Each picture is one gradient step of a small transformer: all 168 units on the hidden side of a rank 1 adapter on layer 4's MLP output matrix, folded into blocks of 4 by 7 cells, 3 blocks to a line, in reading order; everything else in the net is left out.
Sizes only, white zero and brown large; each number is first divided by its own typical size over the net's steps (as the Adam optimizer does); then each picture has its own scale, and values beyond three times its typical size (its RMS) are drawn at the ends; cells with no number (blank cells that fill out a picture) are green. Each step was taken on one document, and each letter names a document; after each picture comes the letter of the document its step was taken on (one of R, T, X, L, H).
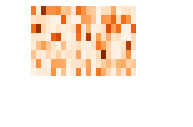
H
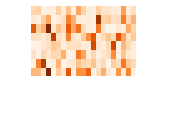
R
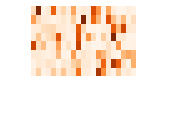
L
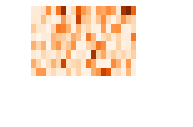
H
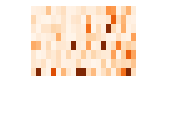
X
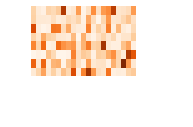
H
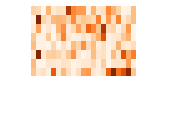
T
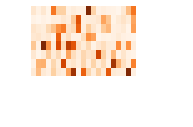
X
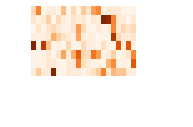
L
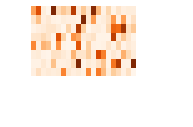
L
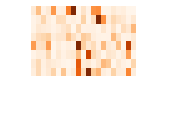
L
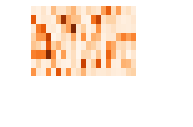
R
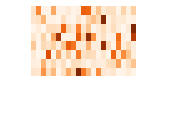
X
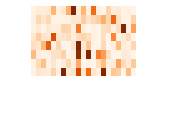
L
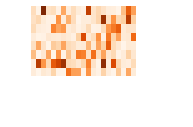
H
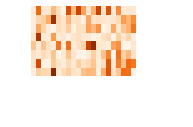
T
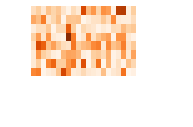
R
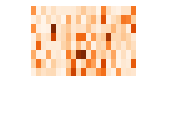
H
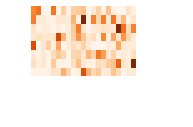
L
